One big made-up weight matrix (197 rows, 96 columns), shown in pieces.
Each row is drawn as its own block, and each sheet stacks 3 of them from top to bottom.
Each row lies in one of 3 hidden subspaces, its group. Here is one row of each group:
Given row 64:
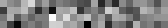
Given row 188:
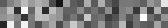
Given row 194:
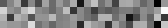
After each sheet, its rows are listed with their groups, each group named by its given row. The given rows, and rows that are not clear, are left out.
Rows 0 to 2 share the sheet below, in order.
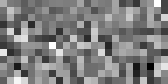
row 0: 194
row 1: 64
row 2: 194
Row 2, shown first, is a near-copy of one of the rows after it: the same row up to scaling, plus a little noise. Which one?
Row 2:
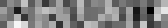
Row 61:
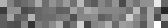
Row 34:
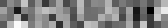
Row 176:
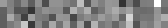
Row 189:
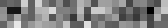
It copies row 34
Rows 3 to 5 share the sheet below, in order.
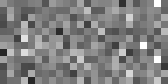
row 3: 194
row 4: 188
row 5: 194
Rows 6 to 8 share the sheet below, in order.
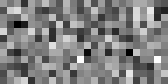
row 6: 194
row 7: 64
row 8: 194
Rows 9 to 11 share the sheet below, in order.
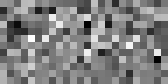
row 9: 64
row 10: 188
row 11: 194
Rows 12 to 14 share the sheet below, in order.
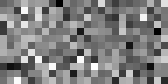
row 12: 188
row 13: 194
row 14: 194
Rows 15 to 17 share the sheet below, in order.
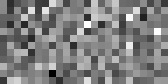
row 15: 188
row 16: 194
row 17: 64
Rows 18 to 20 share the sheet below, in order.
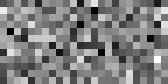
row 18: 194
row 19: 64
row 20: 194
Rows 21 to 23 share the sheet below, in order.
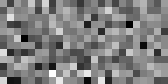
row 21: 64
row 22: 188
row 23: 64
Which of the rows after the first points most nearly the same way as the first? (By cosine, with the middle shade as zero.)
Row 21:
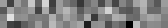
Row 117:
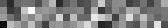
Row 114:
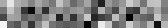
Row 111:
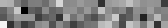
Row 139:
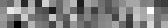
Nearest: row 139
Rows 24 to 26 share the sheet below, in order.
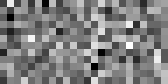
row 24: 64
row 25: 188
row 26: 194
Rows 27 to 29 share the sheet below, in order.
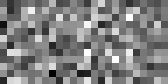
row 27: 188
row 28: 64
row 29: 64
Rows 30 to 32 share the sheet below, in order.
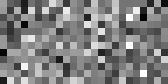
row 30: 188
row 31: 188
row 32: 188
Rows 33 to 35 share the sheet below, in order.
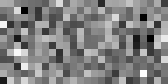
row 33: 188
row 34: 194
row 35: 188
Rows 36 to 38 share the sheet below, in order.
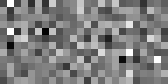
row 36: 64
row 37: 64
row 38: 194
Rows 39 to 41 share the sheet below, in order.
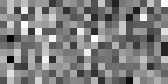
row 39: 188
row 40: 194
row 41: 64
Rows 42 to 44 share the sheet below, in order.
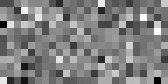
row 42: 188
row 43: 194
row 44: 188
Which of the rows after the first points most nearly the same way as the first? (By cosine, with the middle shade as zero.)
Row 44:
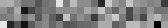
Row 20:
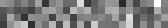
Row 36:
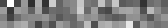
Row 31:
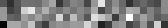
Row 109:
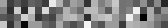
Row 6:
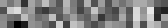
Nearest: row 109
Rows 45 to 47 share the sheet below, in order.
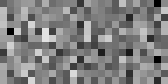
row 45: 194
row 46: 64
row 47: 194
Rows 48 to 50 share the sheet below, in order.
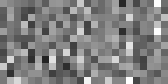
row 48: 194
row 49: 194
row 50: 64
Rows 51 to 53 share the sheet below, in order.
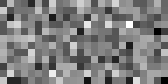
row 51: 64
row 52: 194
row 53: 64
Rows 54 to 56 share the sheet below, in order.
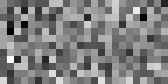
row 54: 188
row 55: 64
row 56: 64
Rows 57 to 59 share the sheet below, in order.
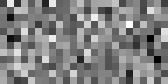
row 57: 64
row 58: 194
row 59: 194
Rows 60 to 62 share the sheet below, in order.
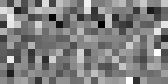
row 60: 64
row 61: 194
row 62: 64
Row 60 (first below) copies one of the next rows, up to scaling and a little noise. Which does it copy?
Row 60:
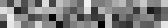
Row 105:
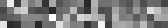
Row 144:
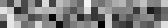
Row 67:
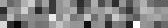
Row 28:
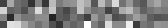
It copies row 144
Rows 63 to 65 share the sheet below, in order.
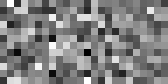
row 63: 64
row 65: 64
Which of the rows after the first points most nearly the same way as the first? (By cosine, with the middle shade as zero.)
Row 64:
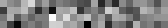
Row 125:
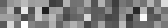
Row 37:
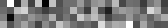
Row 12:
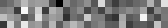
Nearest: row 125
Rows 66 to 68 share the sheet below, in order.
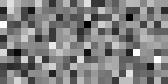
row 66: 188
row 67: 64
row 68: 194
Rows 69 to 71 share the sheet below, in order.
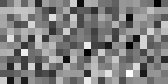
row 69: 194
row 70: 188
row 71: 188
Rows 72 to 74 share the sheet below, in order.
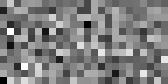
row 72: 64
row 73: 64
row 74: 188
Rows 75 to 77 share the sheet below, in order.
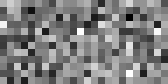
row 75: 188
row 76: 194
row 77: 188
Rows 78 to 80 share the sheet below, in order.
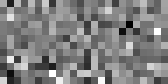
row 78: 64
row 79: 194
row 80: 64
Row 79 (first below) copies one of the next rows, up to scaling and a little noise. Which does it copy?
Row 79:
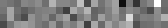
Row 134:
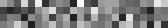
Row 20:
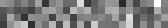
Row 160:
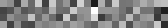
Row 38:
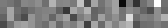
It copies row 38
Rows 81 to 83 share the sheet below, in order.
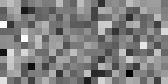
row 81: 188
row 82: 188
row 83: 188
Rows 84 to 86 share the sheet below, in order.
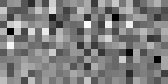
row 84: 64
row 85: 64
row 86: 194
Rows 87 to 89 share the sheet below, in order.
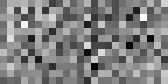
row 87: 188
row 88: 188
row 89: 194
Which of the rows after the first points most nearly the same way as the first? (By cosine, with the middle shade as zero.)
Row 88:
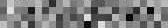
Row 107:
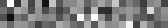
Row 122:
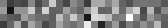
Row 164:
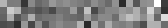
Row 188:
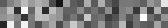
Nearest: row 188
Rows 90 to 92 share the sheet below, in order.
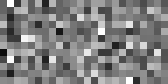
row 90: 64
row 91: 188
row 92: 64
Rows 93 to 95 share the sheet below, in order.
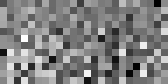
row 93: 194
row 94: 188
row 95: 188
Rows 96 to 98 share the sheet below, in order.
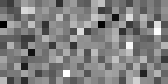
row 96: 188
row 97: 194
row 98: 188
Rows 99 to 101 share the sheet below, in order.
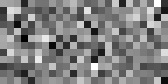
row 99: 194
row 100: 64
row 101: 194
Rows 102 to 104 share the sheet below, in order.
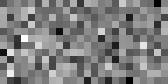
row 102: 194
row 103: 188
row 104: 64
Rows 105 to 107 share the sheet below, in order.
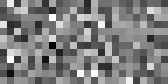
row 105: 64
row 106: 64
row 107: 64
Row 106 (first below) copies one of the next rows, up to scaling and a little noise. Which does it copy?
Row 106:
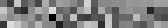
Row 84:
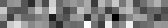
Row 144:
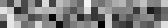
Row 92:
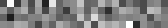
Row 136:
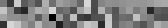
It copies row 136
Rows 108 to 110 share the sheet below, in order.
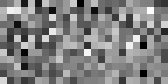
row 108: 194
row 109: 188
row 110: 188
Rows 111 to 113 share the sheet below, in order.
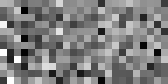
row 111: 188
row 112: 188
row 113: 64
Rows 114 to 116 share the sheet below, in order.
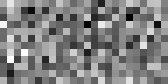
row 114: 188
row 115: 188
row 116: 64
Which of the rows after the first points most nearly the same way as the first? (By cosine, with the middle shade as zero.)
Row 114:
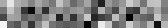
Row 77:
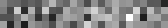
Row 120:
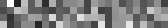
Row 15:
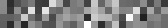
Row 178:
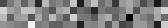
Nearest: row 120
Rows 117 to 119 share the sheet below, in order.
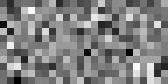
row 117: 188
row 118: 64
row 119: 194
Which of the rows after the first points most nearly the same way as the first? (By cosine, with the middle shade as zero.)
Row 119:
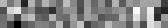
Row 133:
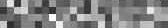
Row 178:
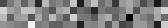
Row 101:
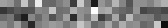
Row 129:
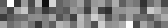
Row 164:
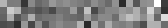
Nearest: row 164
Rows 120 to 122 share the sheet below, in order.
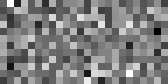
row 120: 64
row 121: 194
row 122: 188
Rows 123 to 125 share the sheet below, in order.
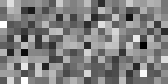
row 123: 188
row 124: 188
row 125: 188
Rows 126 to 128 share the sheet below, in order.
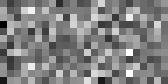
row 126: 188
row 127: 64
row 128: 188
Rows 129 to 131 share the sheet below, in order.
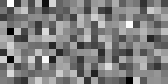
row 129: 64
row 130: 64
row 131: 64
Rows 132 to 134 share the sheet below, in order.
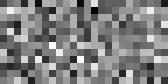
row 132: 194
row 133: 64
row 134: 194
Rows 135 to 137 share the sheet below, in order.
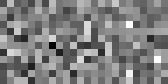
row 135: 64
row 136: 64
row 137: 194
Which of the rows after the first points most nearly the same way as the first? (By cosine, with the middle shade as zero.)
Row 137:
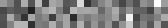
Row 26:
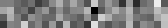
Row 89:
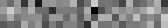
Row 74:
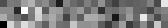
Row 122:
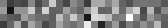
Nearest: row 26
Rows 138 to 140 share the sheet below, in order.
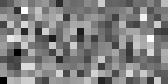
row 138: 188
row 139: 194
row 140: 188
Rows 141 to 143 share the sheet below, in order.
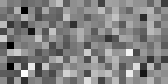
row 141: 188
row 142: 64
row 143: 188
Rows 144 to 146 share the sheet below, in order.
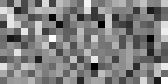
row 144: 64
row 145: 194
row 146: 194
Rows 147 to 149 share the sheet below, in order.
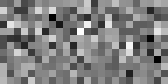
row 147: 64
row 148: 194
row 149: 194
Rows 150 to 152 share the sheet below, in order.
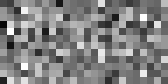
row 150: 188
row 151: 64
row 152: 188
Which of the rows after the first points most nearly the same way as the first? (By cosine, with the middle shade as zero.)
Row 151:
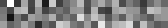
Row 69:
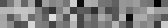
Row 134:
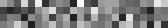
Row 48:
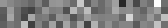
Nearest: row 134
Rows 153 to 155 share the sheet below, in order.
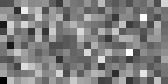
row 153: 188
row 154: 64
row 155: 188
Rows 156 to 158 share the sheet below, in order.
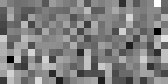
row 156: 194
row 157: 194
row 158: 64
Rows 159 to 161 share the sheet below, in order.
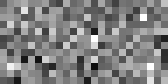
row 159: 188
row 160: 194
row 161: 194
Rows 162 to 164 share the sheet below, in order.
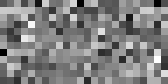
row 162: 194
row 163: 188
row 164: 194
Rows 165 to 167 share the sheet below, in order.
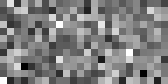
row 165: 64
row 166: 64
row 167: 188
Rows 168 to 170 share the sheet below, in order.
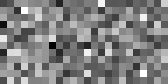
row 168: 188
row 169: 64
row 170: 188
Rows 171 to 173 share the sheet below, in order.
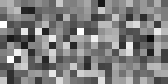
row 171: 188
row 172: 194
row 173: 64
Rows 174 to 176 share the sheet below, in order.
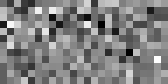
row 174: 64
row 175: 64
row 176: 194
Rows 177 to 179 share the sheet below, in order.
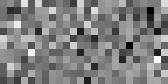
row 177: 194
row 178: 194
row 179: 194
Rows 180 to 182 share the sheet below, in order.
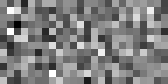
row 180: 194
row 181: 64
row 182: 64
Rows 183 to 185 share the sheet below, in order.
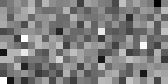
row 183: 194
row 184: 188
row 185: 188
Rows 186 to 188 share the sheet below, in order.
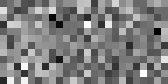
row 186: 64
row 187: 194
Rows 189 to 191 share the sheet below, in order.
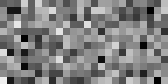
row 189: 194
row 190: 188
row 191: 188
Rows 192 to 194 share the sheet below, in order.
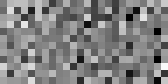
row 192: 188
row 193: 194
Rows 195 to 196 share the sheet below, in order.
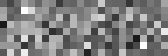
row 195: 188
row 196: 188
